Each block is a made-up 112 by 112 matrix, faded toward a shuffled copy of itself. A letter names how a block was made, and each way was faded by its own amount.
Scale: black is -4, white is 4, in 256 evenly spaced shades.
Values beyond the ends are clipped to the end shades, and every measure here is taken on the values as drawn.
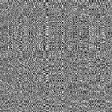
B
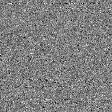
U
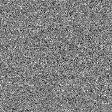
U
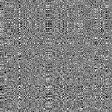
B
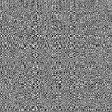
B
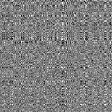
B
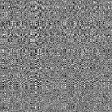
B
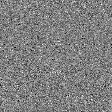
U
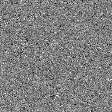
U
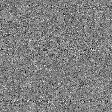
U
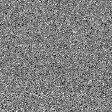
U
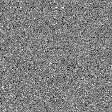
U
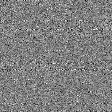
U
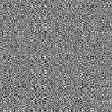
B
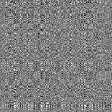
B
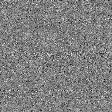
U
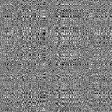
B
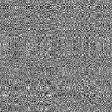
B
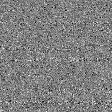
U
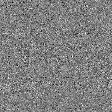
U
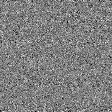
U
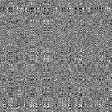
B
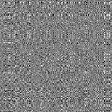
B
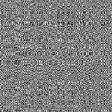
B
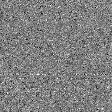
U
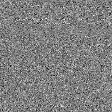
U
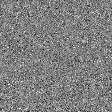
U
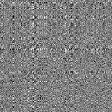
B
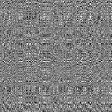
B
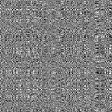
B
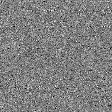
U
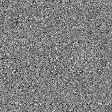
U
